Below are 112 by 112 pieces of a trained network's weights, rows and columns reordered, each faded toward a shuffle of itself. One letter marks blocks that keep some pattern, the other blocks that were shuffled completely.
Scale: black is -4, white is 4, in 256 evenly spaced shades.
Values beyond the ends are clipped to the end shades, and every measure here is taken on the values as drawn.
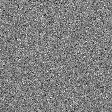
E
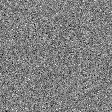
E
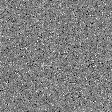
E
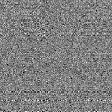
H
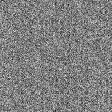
H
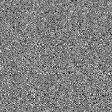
H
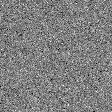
E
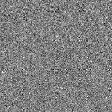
H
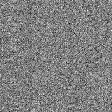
H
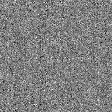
H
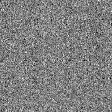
H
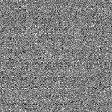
H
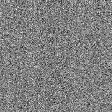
H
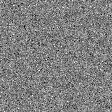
E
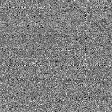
H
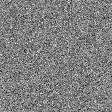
E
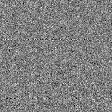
H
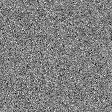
E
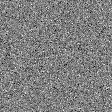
E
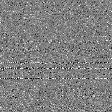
H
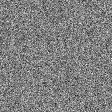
E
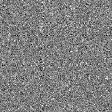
H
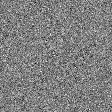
E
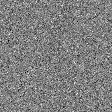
E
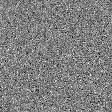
E
